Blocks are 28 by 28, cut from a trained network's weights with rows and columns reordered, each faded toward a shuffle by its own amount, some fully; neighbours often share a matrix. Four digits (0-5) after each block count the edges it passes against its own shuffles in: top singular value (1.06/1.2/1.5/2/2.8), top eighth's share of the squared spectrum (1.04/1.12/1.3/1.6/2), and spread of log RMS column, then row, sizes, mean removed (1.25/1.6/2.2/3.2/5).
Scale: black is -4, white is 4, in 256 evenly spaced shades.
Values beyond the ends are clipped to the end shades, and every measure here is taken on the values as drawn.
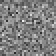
0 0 0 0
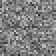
1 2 0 0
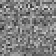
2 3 0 2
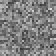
0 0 0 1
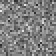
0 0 0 0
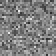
1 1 0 0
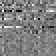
3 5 0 3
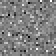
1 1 0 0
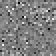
0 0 0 0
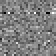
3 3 0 1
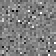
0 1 0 1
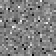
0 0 0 0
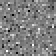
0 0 0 0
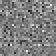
2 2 0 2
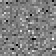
1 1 0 0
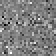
2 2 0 1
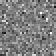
2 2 0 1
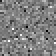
1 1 0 0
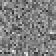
1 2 0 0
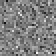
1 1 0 0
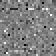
2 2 0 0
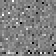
2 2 0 1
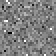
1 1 0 0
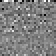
3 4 0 2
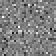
1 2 0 1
